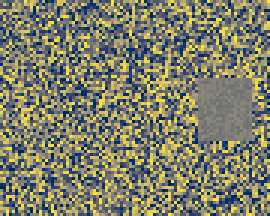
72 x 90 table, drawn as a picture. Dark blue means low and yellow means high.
Slope: none. Histogram: flat. Grain: fine. Odd patch: calmer, in the middle right. Odd rows or columns: none. Stripes: none.
